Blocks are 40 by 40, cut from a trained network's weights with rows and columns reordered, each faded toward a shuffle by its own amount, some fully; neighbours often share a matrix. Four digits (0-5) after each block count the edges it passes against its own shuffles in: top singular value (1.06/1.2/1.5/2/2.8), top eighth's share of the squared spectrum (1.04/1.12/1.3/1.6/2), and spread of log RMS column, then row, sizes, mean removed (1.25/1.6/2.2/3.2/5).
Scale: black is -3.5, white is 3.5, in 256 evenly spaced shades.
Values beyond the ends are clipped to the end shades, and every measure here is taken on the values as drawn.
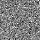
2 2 1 0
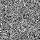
0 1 0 0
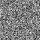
2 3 0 0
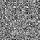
3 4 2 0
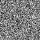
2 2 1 0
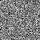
2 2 0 0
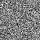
0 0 0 0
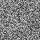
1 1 0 0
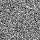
0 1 0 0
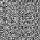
3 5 2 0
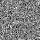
2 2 0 0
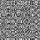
4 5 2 2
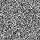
0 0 0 0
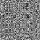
3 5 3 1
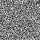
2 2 0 0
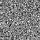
2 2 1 0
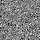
0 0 0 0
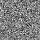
2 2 0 0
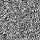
2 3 1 0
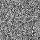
2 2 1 0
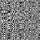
4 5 3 2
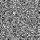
2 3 1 0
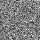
0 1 0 0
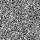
0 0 0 0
